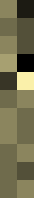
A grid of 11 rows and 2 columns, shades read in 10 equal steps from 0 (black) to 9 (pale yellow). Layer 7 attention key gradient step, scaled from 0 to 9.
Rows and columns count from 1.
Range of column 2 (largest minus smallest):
9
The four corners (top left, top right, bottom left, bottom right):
5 1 4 5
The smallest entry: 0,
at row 4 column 2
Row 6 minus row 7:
-1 1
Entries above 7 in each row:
0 0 0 0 1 0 0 0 0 0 0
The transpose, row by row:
5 4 5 6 2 4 5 5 4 4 4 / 1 3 3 0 9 5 4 4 5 3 5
